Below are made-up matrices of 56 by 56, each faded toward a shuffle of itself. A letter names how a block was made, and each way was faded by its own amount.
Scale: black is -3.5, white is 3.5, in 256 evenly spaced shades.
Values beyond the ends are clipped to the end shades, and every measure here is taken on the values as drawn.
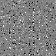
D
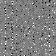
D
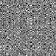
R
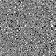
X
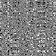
R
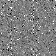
D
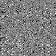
X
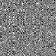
R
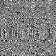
R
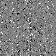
D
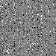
D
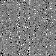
D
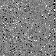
D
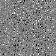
D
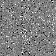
D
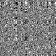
R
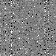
D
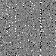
D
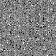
X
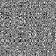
R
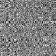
R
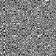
R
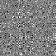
R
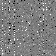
D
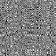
R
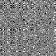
R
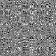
R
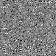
X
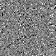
X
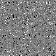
D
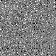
X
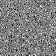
X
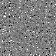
D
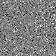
D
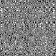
R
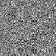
R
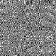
R
